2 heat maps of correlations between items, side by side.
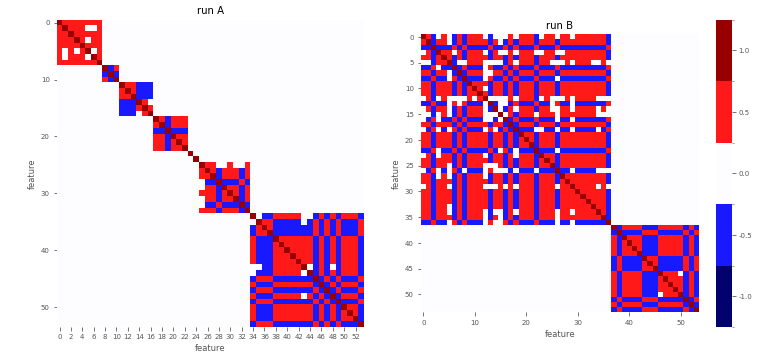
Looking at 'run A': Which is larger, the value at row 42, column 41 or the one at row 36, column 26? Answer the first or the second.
the first
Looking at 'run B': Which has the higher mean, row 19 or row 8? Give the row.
19
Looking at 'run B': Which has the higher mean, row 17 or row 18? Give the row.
17
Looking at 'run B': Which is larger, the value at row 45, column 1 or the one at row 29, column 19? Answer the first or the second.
the second
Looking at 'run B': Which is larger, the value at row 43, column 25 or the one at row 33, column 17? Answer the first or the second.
the second
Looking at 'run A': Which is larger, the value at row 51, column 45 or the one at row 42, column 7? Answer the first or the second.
the second
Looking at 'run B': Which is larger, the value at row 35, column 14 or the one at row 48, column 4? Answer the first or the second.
the first
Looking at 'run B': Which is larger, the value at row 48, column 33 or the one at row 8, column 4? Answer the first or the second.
the first
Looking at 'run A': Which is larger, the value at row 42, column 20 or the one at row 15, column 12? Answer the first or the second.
the first
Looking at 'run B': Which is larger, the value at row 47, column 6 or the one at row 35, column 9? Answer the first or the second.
the second
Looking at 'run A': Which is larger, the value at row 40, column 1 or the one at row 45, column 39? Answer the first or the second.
the first
